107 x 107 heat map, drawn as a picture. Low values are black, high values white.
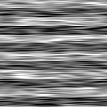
Streaks run across, left to right. No overall slope runs across the table. Horizontal stripes repeat 6 times down the table. On average the colour sits 50% of the way up the scale.
